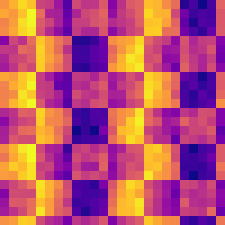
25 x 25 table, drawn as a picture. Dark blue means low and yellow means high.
Overall the values sit about 50% of the way up the scale. Stripes running up and down repeat 2 times from left to right. No row or column stands out.
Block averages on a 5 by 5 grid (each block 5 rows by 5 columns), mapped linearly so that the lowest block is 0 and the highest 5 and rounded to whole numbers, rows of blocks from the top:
51250 | 41341 | 42241 | 51240 | 42331
